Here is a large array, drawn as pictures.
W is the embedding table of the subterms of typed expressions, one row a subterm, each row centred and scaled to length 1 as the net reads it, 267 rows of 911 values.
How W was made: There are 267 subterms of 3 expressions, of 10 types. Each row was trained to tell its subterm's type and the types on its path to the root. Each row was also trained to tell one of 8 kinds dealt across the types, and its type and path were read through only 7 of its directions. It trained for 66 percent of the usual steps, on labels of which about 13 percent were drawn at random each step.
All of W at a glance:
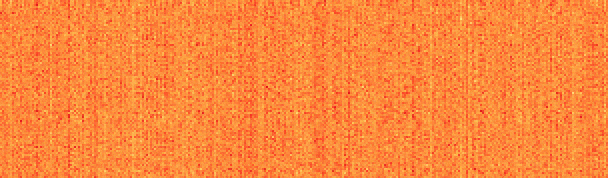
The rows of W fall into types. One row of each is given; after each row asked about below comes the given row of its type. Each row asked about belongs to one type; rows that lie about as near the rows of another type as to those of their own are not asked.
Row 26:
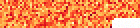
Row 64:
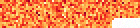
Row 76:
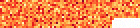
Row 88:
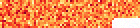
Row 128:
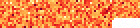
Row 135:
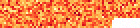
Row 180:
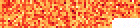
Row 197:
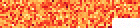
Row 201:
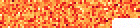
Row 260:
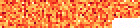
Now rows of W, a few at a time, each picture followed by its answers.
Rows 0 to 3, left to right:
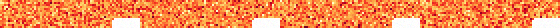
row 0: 180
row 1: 64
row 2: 201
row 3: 64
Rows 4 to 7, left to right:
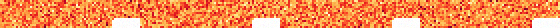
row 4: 26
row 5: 197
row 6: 201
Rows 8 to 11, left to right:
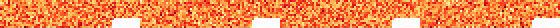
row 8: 201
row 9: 26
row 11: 76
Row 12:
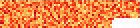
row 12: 180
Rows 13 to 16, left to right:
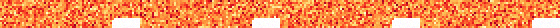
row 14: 197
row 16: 197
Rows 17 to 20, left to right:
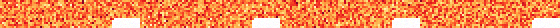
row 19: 260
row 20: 76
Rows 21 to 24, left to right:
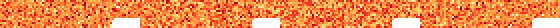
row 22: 128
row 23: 128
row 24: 128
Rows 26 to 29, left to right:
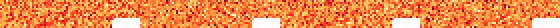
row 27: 128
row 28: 26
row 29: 135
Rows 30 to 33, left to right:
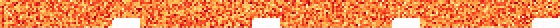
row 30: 64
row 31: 135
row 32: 64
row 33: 128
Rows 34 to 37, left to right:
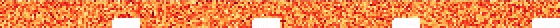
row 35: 128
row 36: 64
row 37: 197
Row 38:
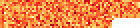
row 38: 64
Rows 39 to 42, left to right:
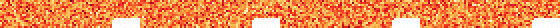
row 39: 201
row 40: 76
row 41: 64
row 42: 180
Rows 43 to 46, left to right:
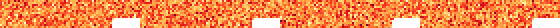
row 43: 197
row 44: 135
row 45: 260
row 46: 197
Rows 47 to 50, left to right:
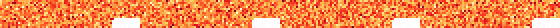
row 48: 128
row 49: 260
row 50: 201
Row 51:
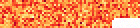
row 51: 64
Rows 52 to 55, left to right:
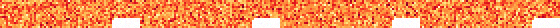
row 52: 135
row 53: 180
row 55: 76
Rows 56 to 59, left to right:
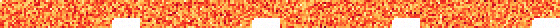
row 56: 88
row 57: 26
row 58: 135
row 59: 180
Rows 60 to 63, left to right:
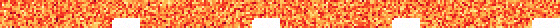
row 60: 64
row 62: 88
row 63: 26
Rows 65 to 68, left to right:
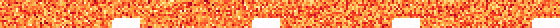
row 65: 260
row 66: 135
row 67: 135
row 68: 135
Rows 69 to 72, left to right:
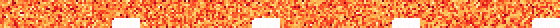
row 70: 260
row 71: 135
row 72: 197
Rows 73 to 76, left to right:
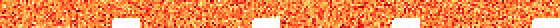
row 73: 128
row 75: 88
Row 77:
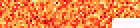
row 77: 197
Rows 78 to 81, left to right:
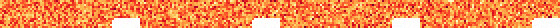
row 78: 180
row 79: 88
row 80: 201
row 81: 180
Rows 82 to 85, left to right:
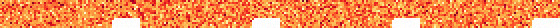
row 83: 64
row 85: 135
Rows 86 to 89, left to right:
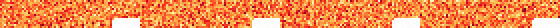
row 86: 135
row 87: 201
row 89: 197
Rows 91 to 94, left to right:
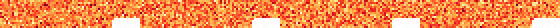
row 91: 197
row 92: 180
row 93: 128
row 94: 88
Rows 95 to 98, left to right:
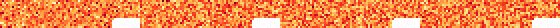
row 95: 128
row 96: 128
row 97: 26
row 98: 76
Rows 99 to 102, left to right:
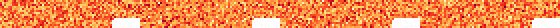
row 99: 64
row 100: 180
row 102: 76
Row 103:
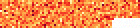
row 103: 26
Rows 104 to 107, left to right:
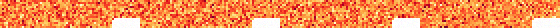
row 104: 260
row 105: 197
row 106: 135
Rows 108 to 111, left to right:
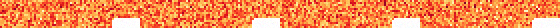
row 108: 197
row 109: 88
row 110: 88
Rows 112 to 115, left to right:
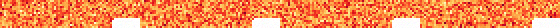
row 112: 64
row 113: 64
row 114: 26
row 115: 135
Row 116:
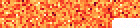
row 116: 128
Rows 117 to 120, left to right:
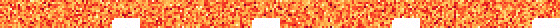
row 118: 76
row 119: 88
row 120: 76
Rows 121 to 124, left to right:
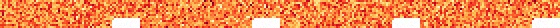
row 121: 201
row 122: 201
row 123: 197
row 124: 260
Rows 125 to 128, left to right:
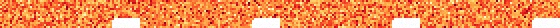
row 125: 26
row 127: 197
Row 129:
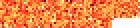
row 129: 260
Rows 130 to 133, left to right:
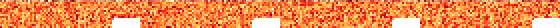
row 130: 76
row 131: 76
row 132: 64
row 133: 180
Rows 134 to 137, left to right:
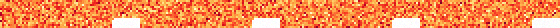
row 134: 64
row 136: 201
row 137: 201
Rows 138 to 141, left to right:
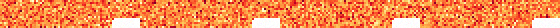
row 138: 76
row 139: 260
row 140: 260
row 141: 64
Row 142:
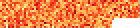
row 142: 260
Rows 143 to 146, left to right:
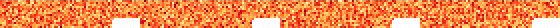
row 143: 135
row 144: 88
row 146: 260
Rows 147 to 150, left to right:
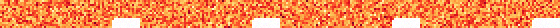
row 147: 26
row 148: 26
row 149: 64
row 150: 197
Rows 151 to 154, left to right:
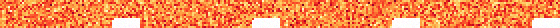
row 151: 135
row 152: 180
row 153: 260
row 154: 197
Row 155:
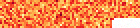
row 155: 88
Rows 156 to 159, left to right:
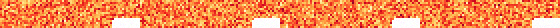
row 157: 180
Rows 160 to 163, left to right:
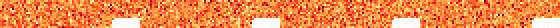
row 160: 180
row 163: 260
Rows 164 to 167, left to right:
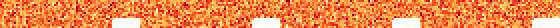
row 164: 128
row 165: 197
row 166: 180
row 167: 64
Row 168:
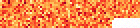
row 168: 201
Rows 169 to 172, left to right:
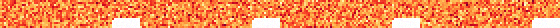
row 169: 260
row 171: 88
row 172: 197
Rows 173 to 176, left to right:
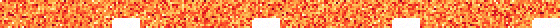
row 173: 201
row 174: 201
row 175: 201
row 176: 201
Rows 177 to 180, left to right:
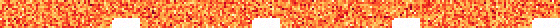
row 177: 180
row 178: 128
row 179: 64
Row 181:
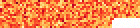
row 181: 88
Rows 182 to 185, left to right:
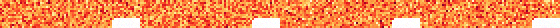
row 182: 180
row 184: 76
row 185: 64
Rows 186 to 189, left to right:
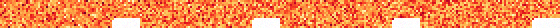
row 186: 128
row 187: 26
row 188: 260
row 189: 64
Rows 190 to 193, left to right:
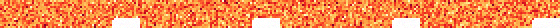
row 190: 26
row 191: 128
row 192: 64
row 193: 88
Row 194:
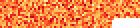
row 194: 135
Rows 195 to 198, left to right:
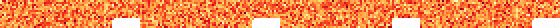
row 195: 26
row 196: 201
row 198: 128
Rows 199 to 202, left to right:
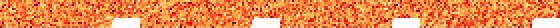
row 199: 201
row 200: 135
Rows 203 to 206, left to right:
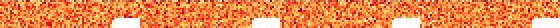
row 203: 135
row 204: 88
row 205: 260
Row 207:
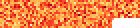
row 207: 197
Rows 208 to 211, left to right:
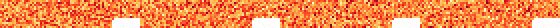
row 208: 26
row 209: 197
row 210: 260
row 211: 128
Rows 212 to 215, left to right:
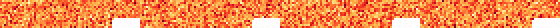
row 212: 135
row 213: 201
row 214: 128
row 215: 260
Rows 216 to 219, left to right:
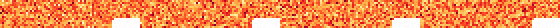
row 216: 64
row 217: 128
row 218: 180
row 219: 197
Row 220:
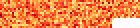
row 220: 197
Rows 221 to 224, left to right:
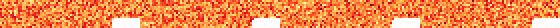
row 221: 135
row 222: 64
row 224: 76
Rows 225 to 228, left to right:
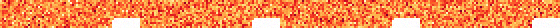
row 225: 201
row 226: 135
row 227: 135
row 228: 64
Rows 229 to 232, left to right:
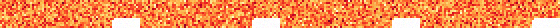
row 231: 135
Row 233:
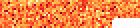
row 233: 135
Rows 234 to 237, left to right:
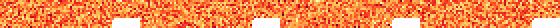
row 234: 135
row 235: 26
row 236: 201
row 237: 64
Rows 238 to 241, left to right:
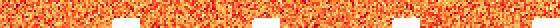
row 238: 180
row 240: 180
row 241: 76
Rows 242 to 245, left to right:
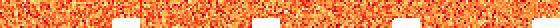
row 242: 197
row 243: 128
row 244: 64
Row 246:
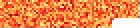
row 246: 88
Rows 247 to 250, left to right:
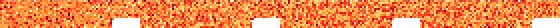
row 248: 180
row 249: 197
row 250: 88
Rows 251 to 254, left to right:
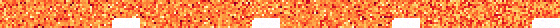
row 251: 180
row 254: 135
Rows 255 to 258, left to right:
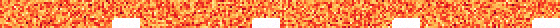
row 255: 197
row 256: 197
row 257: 201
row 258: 201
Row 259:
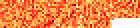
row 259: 26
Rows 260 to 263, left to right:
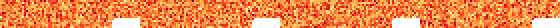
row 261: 76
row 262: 197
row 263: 88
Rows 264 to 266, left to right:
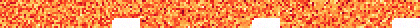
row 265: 88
